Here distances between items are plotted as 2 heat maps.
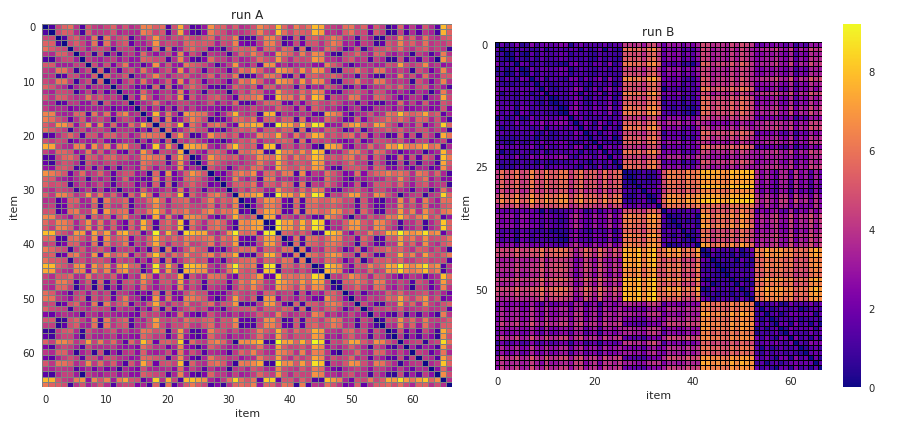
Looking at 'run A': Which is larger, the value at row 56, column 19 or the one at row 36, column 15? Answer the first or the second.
the first
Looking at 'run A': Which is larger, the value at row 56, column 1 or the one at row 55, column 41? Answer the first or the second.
the second
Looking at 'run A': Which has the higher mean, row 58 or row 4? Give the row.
58
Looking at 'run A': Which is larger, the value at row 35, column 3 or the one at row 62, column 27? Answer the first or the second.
the second
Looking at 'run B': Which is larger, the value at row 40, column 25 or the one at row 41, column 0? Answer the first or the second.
the second
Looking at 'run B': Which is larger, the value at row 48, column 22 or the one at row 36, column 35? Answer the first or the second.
the first
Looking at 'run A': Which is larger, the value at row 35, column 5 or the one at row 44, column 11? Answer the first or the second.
the first
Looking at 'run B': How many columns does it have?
67
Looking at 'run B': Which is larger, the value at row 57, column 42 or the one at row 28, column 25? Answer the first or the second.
the first
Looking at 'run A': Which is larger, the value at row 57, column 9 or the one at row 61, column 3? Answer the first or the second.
the second
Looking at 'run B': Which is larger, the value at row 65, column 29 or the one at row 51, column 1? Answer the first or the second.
the second
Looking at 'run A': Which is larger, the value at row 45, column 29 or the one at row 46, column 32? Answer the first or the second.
the second
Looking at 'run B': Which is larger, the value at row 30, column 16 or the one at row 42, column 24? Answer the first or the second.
the second
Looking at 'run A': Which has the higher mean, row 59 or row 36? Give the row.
36
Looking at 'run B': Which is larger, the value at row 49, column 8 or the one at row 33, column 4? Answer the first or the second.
the second
